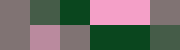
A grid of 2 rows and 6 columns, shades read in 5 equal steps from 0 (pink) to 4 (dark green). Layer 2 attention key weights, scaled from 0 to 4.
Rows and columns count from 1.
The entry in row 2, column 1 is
2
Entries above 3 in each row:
1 2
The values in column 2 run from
1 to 3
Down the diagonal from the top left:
2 1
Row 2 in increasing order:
1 2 2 3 4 4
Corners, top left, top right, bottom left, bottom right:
2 2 2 3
